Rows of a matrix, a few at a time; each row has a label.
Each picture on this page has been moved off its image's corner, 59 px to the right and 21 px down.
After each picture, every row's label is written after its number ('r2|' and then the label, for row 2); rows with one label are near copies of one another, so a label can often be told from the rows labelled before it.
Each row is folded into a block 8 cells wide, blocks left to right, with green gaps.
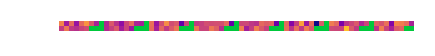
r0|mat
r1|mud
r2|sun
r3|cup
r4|cup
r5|sun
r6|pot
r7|mat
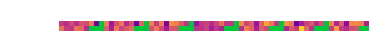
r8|cup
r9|sun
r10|mat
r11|mud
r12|mat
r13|pot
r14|mat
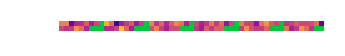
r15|pot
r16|pot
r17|mat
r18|sun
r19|mat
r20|cup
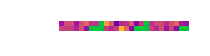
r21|mud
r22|pot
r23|mud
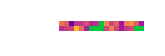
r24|pot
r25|mat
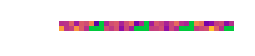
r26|cup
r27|mud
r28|mud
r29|pot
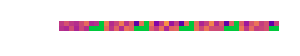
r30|mud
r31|sun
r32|sun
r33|sun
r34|sun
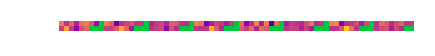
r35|mat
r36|pot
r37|mud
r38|pot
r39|sun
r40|mud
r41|pot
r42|mud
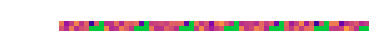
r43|sun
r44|cup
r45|cup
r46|mat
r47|cup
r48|sun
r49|pot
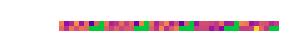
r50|sun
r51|sun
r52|sun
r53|mud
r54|pot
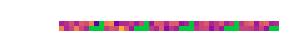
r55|cup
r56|pot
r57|mud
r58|mud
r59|mud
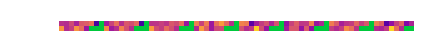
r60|cup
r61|cup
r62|cup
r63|mat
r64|pot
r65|mud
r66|pot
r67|pot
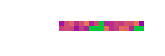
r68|mud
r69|cup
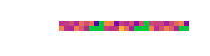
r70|cup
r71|pot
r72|cup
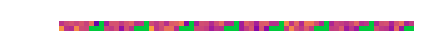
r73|cup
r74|mud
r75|cup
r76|mud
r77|mud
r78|mat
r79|mud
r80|mud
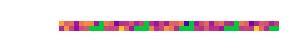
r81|mat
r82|pot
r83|cup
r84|mud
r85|pot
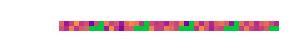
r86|sun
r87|mat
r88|cup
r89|mat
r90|mat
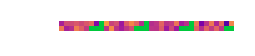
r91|cup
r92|mat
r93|mud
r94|sun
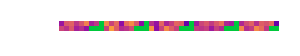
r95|mud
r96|mat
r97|cup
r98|mud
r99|cup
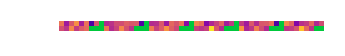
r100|sun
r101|cup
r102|cup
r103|pot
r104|cup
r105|pot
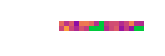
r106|mat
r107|mud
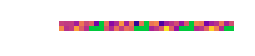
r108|cup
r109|sun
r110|pot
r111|pot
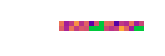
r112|sun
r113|pot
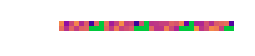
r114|sun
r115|sun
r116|cup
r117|cup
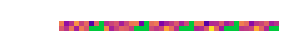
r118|sun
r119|cup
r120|pot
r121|pot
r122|pot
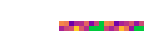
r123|pot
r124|pot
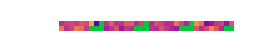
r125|cup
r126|mud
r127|mud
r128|pot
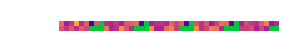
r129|sun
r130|cup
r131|cup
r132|cup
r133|mud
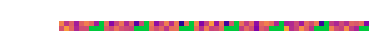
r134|mat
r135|sun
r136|sun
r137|sun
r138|mat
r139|cup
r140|cup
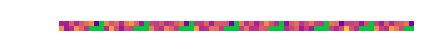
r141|cup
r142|mat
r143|cup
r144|cup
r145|mat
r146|mud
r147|pot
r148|cup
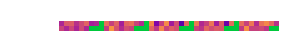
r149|mud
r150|mat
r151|sun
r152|sun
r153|mat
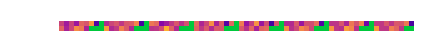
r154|cup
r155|cup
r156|pot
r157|sun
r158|sun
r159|cup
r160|cup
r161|cup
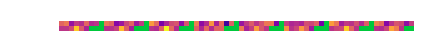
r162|pot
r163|pot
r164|pot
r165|sun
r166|cup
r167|cup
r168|pot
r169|pot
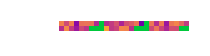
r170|mat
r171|cup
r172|mat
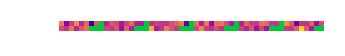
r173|sun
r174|mud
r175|cup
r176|mat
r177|mud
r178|pot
